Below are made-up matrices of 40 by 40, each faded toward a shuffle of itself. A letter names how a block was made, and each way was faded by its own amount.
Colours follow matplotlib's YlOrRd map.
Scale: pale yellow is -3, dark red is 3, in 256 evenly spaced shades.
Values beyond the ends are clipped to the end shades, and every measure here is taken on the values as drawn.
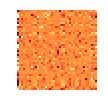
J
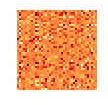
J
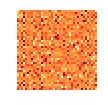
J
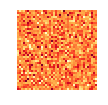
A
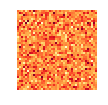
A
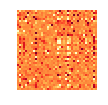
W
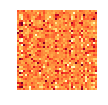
J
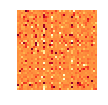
W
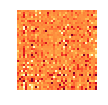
W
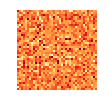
A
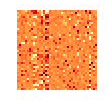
W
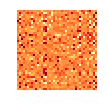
W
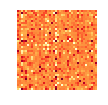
W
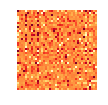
J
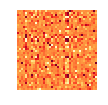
J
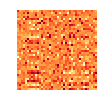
J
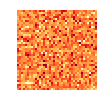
A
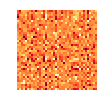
J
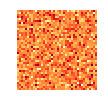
A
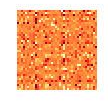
J
